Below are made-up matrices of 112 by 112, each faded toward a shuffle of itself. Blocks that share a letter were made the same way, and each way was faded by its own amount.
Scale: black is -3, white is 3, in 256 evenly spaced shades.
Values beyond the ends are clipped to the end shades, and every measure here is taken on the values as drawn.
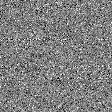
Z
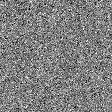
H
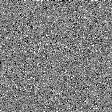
Z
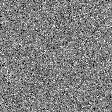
H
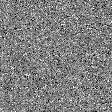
Z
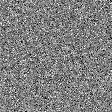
H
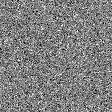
H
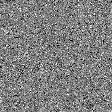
Z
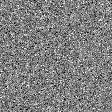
H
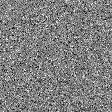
H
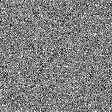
Z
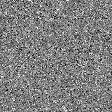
Z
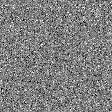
Z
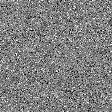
Z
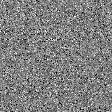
Z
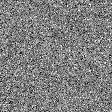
H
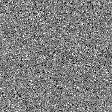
Z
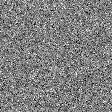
H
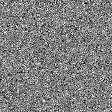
Z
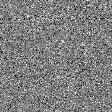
Z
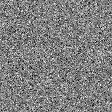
H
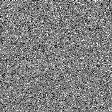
Z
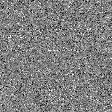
Z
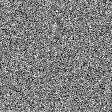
H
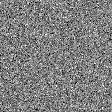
H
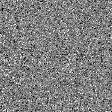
Z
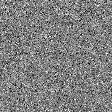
Z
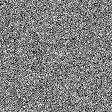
H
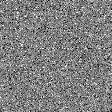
Z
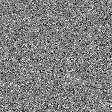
Z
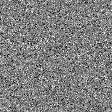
Z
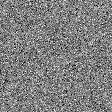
H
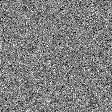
H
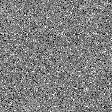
Z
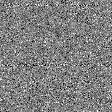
Z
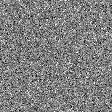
H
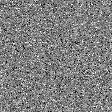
Z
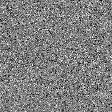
Z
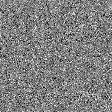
Z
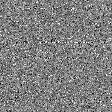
Z
